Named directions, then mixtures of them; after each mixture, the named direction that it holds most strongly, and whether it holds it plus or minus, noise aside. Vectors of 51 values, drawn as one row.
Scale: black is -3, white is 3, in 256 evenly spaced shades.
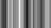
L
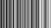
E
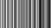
E, minus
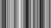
L, plus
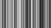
E, minus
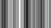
L, plus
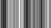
L, plus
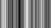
L, minus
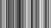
L, minus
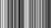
L, minus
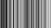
E, plus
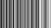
E, plus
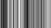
L, plus
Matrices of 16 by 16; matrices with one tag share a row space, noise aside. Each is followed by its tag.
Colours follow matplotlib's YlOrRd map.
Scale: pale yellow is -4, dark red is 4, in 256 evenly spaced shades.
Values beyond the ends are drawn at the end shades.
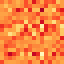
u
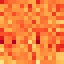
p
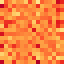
p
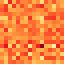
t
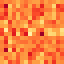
t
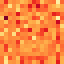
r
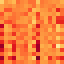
p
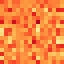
p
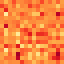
r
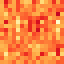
r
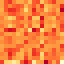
u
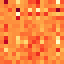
r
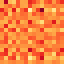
t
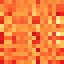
p
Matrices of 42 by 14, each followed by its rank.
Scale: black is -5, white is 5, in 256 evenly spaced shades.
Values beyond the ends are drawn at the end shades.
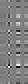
one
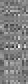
three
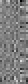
three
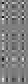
one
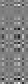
one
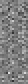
three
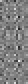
three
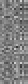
three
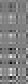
one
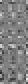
three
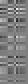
one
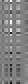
one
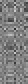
three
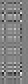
one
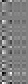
one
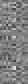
three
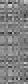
three
